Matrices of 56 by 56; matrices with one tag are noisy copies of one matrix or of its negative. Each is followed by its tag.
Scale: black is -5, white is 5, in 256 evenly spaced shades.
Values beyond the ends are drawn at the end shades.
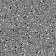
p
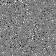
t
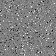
p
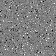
p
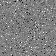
t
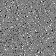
p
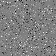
t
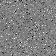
t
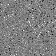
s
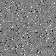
p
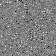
t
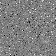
s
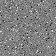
p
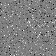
s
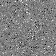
t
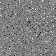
s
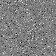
t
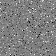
s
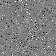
t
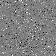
t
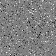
s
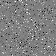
t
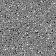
p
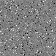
p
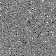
s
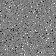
p
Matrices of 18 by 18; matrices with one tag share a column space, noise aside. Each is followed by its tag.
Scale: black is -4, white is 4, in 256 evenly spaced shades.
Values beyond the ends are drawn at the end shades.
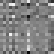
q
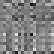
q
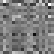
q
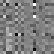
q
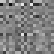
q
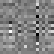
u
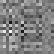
u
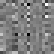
q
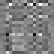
q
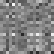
q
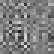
u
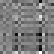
q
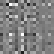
q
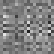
u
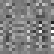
u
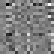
q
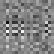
u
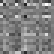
q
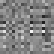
u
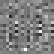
u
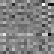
q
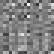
q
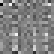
q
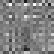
q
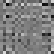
q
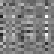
u
